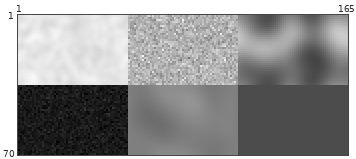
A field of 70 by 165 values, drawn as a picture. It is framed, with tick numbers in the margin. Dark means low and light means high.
The table splits into 2 rows of 3 panels. Panel 1,1: very high, blotchy, faint in contrast. Panel 1,2: high, fine-grained. Panel 1,3: middling, smooth, strong in contrast. Panel 2,1: very low, fine-grained, faint in contrast. Panel 2,2: middling, smooth, faint in contrast. Panel 2,3: low, flat.
